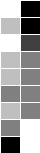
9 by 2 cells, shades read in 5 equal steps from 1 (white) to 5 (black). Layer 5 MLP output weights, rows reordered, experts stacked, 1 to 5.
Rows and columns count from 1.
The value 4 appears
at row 3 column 2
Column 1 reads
1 2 1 2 2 3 2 3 5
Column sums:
21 28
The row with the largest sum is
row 2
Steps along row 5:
up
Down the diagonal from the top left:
1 5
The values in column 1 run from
1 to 5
